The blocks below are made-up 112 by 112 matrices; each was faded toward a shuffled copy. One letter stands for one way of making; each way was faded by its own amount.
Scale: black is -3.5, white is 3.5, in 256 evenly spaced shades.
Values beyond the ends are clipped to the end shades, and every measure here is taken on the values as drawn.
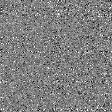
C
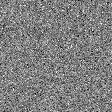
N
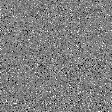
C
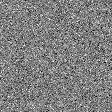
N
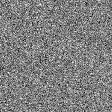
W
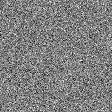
W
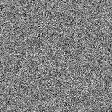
W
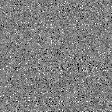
C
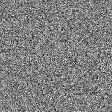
W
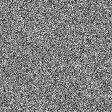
W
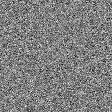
W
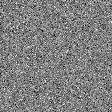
N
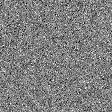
N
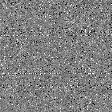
C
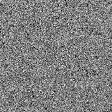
W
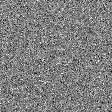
N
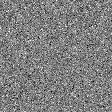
N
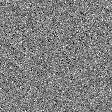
N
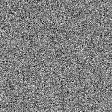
W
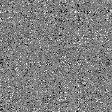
C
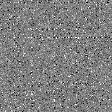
C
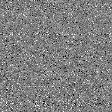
C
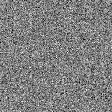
W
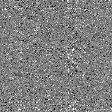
C
